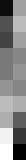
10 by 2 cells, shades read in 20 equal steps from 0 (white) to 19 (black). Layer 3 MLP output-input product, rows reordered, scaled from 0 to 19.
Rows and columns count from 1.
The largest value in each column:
18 19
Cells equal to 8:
2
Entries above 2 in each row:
2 2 2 2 2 2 2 2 1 1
